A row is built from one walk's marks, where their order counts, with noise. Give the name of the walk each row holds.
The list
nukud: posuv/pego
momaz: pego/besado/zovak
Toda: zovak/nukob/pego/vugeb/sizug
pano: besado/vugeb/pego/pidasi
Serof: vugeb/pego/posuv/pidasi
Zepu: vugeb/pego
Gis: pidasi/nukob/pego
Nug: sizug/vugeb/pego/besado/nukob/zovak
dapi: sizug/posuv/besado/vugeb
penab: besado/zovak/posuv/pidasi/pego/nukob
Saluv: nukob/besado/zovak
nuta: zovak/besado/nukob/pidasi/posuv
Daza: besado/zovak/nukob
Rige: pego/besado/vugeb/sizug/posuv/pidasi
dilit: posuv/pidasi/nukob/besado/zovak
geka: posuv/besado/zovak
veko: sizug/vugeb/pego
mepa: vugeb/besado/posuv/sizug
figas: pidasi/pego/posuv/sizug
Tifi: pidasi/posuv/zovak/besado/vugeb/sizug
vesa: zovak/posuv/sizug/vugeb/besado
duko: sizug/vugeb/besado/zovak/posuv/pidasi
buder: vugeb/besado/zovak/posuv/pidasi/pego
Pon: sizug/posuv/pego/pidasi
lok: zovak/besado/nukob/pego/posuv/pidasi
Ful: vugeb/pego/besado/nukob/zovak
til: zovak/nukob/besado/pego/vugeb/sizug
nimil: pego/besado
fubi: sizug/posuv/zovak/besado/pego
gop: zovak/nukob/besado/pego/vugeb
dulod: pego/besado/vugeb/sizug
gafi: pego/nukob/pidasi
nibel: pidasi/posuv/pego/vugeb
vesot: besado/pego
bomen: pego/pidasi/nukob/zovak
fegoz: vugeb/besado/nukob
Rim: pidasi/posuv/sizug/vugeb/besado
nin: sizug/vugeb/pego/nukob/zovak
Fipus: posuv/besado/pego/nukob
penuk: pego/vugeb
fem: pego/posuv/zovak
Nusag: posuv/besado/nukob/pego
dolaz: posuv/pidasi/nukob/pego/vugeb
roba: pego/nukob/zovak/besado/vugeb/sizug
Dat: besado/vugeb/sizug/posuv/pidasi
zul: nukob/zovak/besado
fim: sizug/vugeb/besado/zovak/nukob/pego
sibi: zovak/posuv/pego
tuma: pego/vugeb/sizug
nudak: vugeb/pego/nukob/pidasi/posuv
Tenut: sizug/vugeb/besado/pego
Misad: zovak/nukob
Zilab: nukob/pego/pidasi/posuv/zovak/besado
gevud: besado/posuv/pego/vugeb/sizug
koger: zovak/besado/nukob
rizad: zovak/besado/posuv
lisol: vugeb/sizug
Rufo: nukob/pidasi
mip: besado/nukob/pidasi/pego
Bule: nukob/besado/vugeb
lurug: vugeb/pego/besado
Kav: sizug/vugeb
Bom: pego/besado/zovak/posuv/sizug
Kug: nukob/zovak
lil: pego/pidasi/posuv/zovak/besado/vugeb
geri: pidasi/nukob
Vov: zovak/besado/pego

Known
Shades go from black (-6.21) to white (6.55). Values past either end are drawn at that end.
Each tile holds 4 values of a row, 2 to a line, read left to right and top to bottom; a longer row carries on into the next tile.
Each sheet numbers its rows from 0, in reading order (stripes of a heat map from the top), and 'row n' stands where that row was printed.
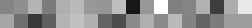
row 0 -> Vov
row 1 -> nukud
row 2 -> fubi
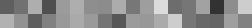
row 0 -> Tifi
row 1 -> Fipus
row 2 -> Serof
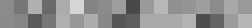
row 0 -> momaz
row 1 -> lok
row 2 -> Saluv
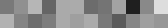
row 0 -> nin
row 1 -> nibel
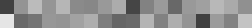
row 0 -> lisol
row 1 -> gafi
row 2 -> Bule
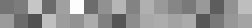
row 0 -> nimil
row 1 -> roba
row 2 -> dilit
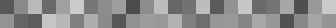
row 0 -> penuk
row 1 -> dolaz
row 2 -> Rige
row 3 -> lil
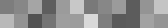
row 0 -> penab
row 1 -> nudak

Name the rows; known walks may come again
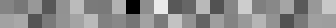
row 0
dilit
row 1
Pon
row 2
Rim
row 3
penab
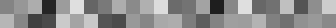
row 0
sibi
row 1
lurug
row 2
nibel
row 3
Rige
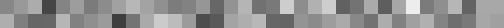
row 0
gafi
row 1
koger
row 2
nuta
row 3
Tenut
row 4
dapi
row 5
nin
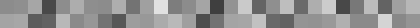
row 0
bomen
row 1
Fipus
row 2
Zilab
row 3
gevud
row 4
Kav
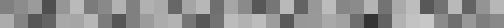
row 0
lok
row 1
fim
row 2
Toda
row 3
vesa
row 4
Vov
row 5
Dat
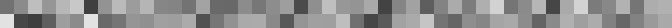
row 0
Zepu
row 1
lisol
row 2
geri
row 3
dolaz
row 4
Gis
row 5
mepa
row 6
Bom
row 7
Nug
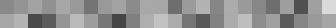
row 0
Saluv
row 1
gop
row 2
til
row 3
geka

